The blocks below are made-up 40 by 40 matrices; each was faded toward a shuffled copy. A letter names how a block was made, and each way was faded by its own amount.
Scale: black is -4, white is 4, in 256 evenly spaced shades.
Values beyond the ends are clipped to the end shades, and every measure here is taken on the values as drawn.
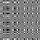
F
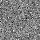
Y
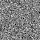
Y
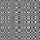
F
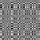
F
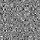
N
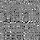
N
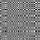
F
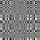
F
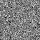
Y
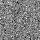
Y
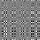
F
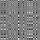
F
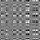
F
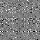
N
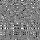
N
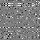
N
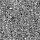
Y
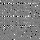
N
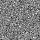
Y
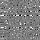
N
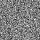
Y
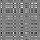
F
